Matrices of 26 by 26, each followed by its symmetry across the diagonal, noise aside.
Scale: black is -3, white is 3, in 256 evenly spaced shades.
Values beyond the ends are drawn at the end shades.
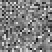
antisymmetric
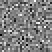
antisymmetric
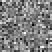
antisymmetric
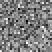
symmetric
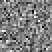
neither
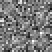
symmetric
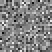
symmetric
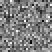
neither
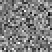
neither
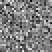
antisymmetric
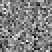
neither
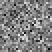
symmetric
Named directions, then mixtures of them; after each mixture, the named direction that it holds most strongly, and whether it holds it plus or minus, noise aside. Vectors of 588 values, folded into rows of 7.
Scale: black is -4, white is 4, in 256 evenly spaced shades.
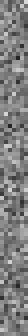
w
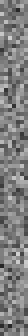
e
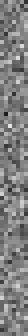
w, minus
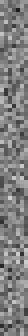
e, plus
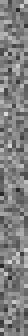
e, plus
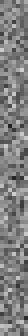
e, minus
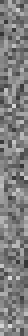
e, minus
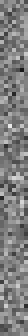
w, minus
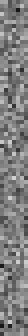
e, plus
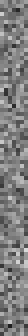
e, plus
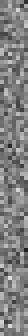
e, minus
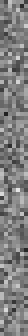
w, minus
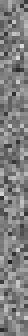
w, minus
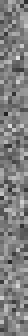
w, minus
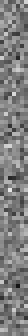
w, plus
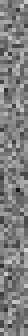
e, plus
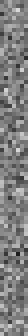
e, minus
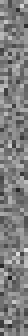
e, plus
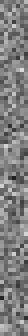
w, plus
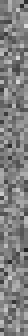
w, minus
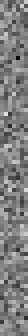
w, plus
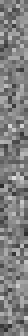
e, plus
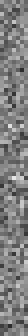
e, plus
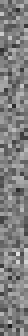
e, plus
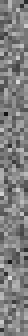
w, minus
